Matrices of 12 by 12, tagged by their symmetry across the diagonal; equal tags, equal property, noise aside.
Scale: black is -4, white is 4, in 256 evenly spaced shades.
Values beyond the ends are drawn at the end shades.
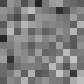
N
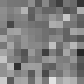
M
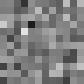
M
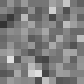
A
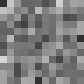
N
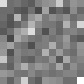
N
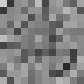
N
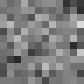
A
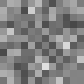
N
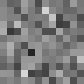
A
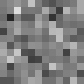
M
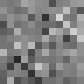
M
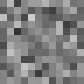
M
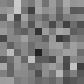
A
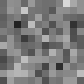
A
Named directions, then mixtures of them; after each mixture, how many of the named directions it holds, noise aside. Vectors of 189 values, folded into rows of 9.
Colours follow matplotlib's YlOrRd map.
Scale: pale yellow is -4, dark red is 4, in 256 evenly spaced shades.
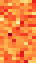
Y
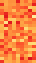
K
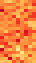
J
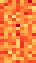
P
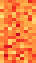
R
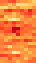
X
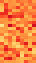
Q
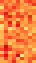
three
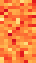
one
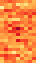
three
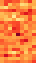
three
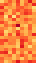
one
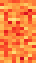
three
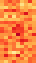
three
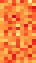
one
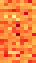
three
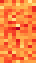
two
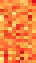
three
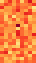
one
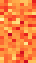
one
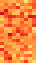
three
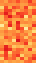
three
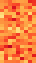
two
